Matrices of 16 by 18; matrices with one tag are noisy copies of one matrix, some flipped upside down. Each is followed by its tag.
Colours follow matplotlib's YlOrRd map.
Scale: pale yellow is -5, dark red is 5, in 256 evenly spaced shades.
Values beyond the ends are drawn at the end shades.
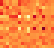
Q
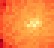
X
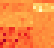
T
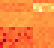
T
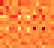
Q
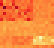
T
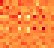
Q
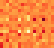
Q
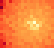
X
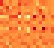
Q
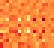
Q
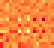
Q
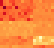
T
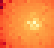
X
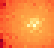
X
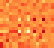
Q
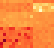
T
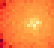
X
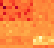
T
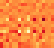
Q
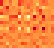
Q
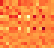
Q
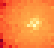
X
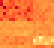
T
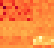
T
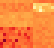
T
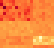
T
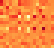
Q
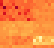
T
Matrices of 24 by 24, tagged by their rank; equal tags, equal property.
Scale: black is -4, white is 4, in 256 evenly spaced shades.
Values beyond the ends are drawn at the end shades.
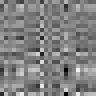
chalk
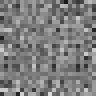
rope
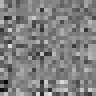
rope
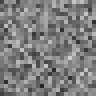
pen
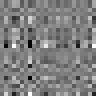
chalk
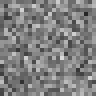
pen
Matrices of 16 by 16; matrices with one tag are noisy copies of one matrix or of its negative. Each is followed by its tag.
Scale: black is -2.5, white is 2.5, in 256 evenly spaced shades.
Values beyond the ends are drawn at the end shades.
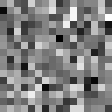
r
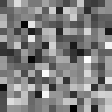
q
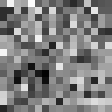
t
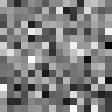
q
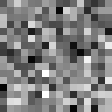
q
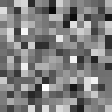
r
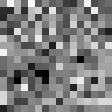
t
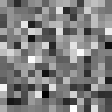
q
